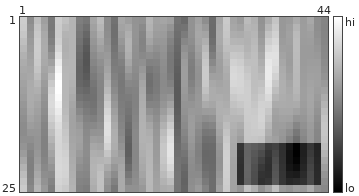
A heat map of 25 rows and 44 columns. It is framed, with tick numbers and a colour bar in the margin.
Overall the values sit about 60% of the way up the scale. The bottom right is the roughest part. An odd patch, lower than its surroundings, sits in the bottom right. Neither half mirrors the other. The bottom right is the ninth with the lowest average.
